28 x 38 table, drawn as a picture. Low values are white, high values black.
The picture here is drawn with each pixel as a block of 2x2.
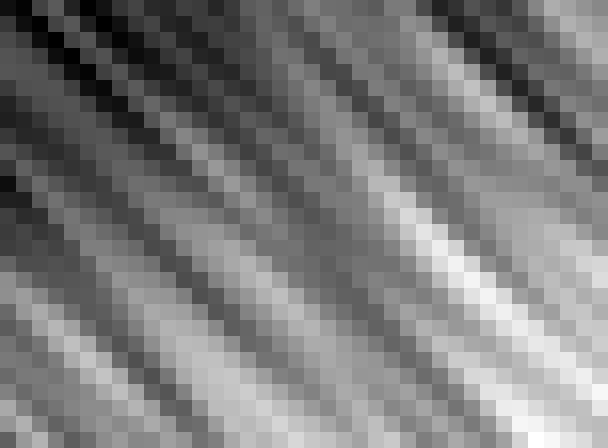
The field climbs toward the top left. The halves do not mirror each other. The bottom right is the ninth with the lowest average. The top left is the ninth with the highest average.
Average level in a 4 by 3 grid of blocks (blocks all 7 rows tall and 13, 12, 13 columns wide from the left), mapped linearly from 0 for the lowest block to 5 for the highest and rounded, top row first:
5 3 3 / 4 3 2 / 3 2 0 / 2 1 0
